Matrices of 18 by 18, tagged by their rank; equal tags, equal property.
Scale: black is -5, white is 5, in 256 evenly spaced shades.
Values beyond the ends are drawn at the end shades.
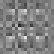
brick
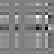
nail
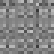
brick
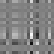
nail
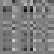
brick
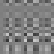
nail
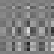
nail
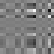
nail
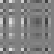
nail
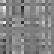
brick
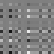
nail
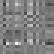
brick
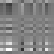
nail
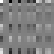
nail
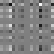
nail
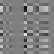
nail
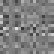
brick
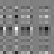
nail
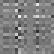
brick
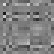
brick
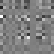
brick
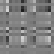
nail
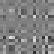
brick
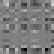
brick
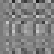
brick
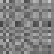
brick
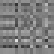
brick
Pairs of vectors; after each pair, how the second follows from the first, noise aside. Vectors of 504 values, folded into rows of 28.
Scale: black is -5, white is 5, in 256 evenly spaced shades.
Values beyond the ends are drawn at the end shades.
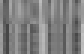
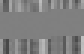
partly zeroed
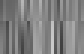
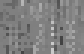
partly zeroed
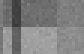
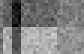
scaled up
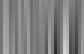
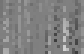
partly zeroed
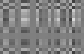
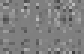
partly zeroed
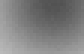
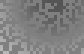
partly zeroed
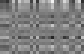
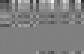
partly zeroed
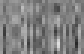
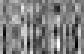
scaled up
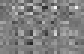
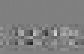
partly zeroed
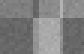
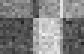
scaled up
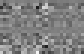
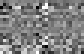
scaled up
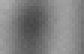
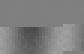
partly zeroed
